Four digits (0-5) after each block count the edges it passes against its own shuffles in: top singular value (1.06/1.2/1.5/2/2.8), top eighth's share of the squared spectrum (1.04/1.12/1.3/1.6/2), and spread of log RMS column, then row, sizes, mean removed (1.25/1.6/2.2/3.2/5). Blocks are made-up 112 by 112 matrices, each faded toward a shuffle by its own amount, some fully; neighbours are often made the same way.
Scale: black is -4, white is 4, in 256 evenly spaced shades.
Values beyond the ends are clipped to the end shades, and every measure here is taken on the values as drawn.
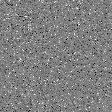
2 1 0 0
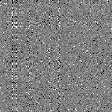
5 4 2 2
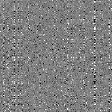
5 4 3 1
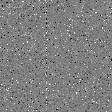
3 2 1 0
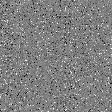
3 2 1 0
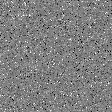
1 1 0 0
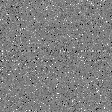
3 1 0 0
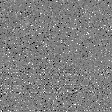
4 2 0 2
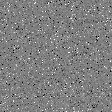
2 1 0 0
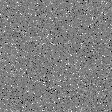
2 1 0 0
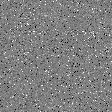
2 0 0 0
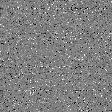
3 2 0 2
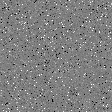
0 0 0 0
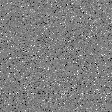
3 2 0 1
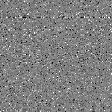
4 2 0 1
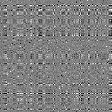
5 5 3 4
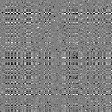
5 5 4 4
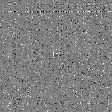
4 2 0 1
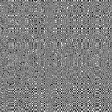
5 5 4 4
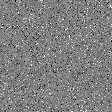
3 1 0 0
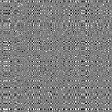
5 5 4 4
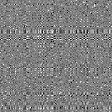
5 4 3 3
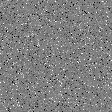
0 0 0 0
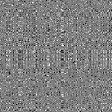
5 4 3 3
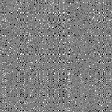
5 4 3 3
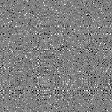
5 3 2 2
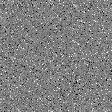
3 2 0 0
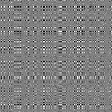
5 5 4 4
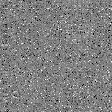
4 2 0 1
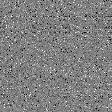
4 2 1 1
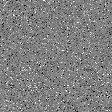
3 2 0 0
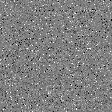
3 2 0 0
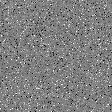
2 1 0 0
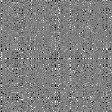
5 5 3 3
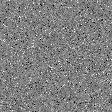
0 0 0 0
